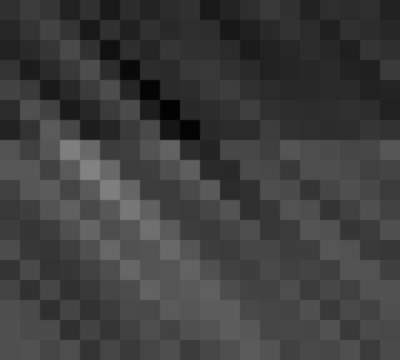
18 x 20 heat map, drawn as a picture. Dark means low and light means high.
The grain runs diagonally down to the right. A horizontal seam about 40% of the way down splits the table, and the bottom part is higher. The top right is the smoothest part.
